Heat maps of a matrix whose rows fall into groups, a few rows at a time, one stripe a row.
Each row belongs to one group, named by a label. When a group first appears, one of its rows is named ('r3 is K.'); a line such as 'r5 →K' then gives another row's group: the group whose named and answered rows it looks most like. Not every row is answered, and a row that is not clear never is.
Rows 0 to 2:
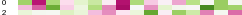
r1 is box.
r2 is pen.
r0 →box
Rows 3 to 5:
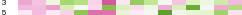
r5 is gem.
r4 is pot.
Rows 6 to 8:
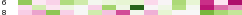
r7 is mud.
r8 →box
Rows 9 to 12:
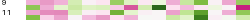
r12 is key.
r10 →pen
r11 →pot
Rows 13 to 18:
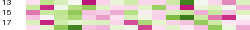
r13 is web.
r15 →web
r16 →web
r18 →web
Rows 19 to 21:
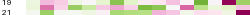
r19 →pot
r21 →mud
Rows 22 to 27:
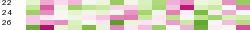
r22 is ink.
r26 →pot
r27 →pen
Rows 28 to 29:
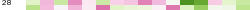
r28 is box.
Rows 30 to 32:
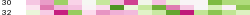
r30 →box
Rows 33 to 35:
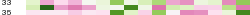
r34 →mud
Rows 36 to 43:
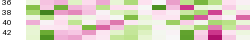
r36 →pot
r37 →ink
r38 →mud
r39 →mud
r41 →gem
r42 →mud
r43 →mud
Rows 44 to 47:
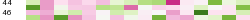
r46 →pot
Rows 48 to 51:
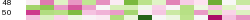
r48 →ink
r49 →mud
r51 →mud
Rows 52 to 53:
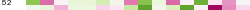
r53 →mud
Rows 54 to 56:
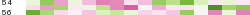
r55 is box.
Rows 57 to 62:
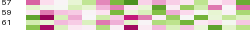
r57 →pot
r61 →gem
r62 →box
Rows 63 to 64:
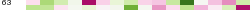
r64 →mud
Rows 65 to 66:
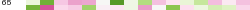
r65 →mud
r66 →gem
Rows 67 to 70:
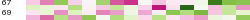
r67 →box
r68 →mud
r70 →ink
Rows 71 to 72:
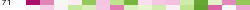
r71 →pot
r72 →pen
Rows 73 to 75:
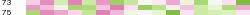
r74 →pen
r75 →gem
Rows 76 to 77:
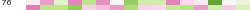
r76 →ink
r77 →web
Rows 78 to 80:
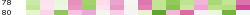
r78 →gem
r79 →gem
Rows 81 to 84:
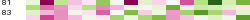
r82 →gem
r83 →pot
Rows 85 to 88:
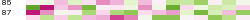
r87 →pot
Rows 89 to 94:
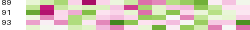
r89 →web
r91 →gem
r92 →pen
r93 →pot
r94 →pen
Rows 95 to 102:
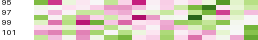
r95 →box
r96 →key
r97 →pen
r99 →gem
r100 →box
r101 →ink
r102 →ink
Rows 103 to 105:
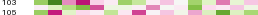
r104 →web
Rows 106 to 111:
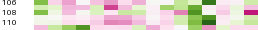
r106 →key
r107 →gem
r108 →mud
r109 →key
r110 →key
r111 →web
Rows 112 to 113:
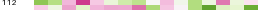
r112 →mud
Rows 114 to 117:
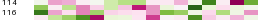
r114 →pot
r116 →gem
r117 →web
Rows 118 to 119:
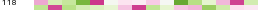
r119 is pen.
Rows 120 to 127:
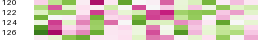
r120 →web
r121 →box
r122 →web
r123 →gem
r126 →gem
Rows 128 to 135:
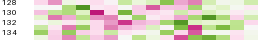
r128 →ink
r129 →web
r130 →web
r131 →pot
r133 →key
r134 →ink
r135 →pot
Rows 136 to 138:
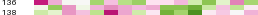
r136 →pot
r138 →gem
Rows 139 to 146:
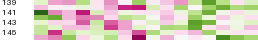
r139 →pot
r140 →key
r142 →mud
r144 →gem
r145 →pen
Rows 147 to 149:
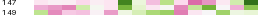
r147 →ink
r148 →pot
